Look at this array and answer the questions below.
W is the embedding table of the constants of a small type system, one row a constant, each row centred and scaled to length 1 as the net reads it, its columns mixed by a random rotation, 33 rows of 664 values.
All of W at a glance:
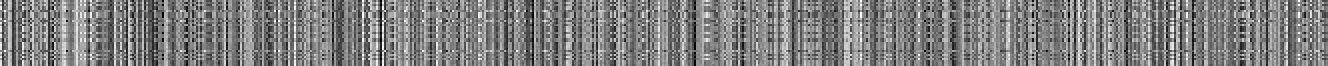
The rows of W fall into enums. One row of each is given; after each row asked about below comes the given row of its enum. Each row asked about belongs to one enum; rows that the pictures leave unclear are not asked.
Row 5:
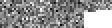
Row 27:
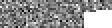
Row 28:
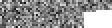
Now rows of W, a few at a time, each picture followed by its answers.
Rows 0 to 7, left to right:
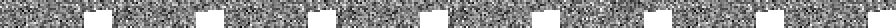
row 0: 27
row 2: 27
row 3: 28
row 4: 28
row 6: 27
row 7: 27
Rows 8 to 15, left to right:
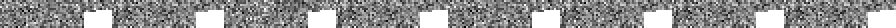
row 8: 27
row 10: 5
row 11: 28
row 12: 27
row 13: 28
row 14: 28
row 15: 28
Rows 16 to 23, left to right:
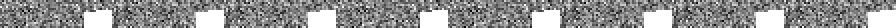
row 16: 27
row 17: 28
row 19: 27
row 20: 27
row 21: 28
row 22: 28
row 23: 28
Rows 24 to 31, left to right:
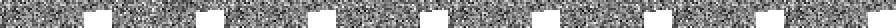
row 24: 28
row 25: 5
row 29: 27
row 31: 28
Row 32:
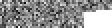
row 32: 28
